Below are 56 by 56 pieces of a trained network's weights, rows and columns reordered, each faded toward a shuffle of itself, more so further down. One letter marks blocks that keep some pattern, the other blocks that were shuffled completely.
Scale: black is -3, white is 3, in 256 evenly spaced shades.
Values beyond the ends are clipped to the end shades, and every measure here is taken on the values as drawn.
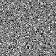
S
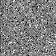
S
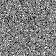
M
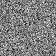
M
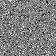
M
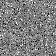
M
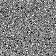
M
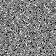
M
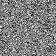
M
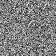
S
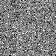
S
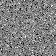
M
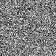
M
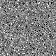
S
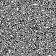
M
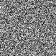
S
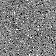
M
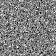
M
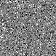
M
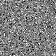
S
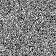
M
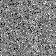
S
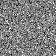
M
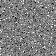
M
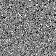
M
